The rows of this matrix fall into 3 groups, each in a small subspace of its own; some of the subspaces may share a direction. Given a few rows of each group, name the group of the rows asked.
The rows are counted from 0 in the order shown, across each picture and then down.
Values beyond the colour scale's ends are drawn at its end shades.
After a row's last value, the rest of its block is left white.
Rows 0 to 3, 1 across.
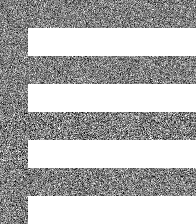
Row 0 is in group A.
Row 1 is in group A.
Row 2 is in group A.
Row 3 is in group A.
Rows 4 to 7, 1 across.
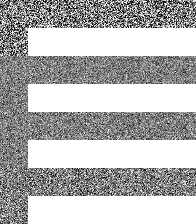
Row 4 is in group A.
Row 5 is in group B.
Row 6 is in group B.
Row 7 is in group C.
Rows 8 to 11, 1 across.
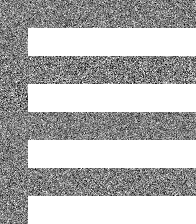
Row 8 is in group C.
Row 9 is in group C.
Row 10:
C
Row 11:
B
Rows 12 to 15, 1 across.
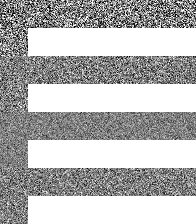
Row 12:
C
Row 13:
A
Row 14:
B
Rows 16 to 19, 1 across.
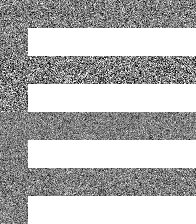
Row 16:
A
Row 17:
C
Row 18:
A
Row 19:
C
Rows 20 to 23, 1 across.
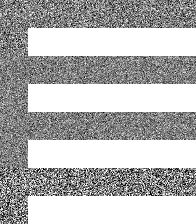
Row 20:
A
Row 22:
C
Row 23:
B
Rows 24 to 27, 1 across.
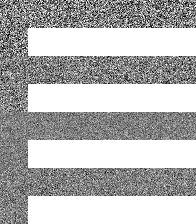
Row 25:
C
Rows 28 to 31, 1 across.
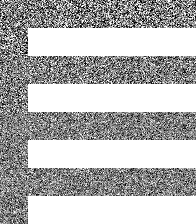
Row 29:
C
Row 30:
C
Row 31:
A
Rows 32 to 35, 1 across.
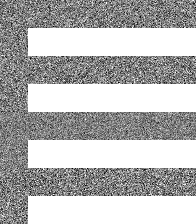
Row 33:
C
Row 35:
B
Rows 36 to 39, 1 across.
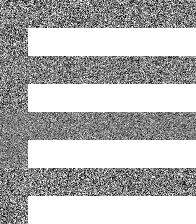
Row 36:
A
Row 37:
A
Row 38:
C
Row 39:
A
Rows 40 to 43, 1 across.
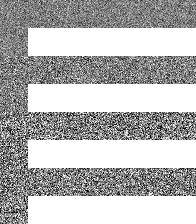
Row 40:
A
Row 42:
C
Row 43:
A
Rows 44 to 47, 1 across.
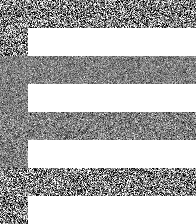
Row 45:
B
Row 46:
C
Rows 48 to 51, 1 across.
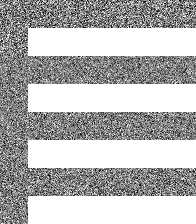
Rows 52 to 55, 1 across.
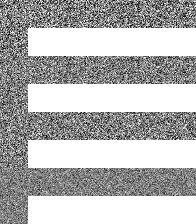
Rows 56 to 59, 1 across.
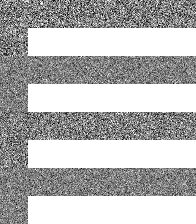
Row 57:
B
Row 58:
A
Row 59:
B
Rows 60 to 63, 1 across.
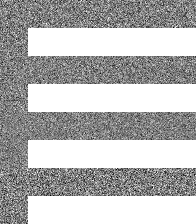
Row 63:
A
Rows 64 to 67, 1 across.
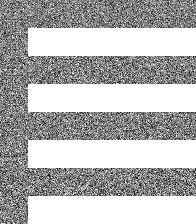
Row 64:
A
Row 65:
A
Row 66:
A
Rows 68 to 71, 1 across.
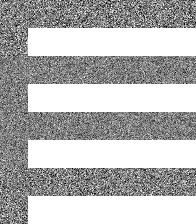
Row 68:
C
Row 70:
A
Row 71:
C
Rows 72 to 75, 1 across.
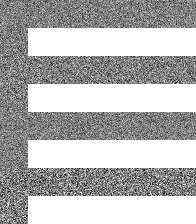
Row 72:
A
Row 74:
A
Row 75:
B
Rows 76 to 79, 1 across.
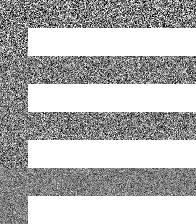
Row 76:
B
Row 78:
A
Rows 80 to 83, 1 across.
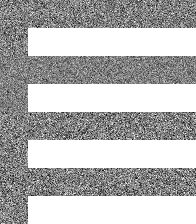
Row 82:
C
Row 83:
C
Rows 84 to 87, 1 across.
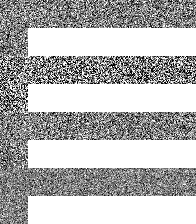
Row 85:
A
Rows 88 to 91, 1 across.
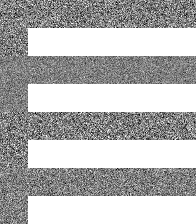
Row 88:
A
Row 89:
A
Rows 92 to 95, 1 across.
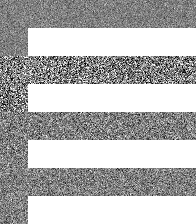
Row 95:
A
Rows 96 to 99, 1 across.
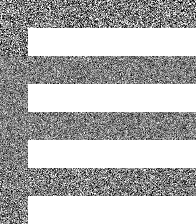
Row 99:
C
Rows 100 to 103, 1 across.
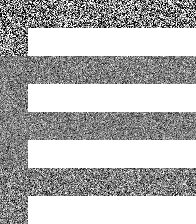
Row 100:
C
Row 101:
A
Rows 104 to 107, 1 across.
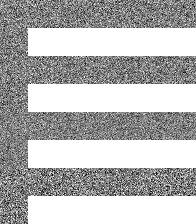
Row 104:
A
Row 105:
B
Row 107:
A
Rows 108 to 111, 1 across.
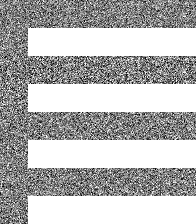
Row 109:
B
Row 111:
C
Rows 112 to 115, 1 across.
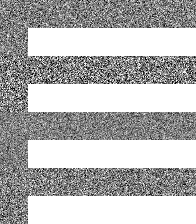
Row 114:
B
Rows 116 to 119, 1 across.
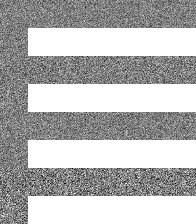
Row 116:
A
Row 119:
C
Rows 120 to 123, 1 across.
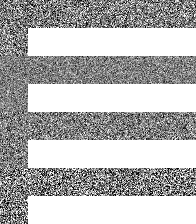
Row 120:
A
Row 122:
B
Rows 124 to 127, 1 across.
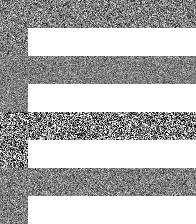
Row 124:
B
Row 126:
A
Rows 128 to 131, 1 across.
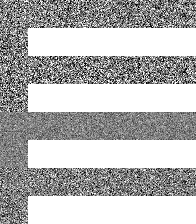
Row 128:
A
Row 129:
B
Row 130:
A
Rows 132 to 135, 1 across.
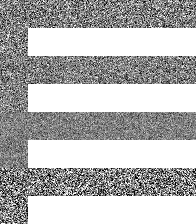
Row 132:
B
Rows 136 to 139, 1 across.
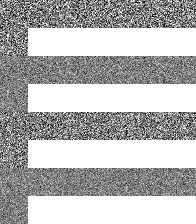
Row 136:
B
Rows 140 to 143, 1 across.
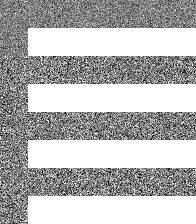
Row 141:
A
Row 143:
C
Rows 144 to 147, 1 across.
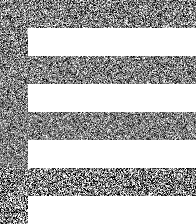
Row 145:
B
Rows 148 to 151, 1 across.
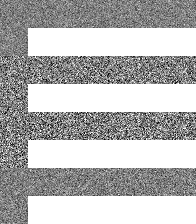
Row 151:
C
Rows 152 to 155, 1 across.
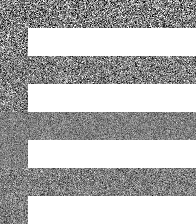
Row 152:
B
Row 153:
C
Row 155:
A
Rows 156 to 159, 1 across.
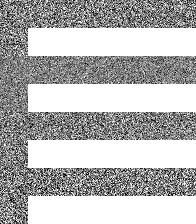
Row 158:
A
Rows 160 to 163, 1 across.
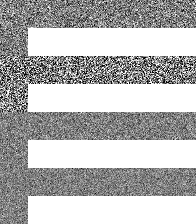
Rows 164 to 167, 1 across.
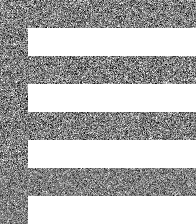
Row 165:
C
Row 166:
A
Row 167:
B
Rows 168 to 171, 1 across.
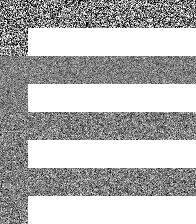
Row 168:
A
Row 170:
A
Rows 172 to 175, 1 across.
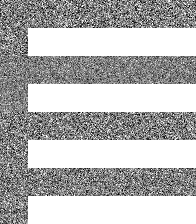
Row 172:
C
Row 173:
A
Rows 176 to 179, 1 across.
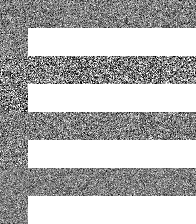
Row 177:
C
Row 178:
A
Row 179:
C
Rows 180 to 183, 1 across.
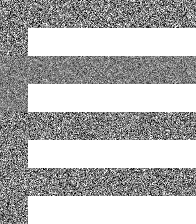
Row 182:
A
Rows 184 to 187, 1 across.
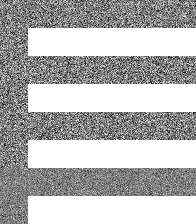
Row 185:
B
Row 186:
A
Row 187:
A
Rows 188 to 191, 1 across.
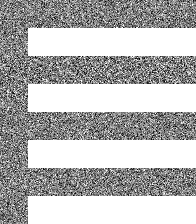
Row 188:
A
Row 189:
B
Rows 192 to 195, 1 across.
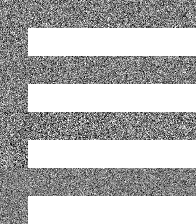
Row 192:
B
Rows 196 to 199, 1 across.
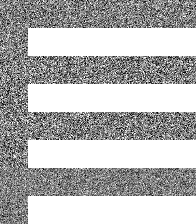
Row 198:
A
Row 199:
A
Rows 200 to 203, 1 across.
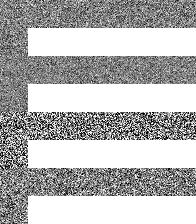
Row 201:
C
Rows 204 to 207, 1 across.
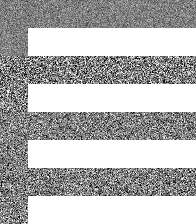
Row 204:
A
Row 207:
C
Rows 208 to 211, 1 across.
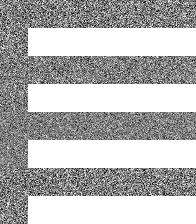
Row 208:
C
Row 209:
A
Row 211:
B
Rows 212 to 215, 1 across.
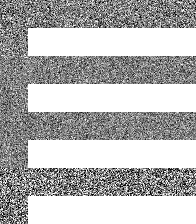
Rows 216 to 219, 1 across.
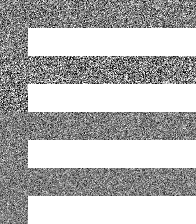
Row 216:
B
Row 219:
B
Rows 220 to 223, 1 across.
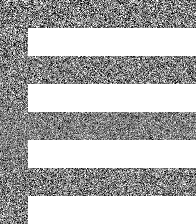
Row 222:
A
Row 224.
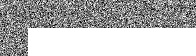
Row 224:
A
